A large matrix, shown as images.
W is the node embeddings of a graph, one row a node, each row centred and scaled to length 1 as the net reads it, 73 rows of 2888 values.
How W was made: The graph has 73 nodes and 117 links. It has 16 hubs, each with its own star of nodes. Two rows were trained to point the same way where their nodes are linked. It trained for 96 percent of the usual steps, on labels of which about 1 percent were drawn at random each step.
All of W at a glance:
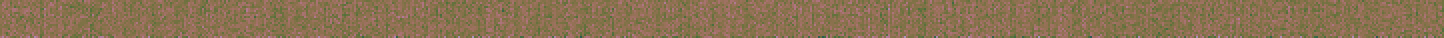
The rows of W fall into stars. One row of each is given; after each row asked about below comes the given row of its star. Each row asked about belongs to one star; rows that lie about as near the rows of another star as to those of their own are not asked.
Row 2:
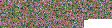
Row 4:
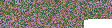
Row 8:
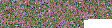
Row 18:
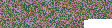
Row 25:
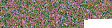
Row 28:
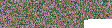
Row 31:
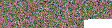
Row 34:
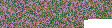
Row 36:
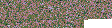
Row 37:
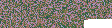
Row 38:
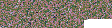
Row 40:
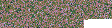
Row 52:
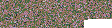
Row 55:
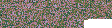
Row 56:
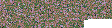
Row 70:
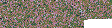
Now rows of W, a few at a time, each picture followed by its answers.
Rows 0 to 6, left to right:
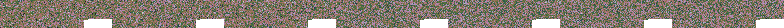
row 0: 38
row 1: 25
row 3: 34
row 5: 38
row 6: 4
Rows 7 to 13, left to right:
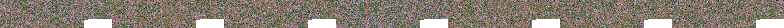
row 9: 8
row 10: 28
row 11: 4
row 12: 2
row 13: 4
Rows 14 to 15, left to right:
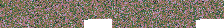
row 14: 40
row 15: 31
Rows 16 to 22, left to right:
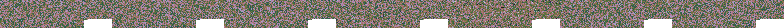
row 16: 70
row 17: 25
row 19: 36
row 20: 70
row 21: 38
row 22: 2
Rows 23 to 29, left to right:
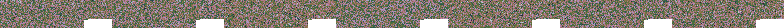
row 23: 55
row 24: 8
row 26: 40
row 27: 2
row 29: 28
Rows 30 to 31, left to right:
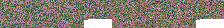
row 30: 8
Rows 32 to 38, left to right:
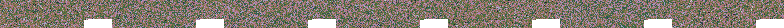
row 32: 31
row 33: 52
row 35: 55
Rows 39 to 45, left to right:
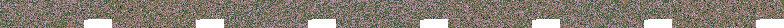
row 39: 34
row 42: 36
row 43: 18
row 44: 37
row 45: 31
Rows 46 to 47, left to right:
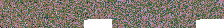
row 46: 37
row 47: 4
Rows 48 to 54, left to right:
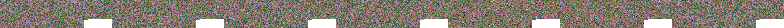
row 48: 34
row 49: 56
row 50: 70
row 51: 70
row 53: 56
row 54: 70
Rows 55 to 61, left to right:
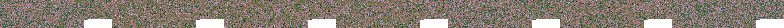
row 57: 38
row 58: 52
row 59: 55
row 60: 36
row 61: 31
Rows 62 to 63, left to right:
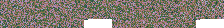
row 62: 55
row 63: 28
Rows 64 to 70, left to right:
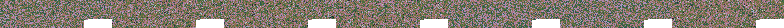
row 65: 2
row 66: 4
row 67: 25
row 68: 56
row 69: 52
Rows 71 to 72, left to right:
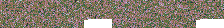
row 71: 25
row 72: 8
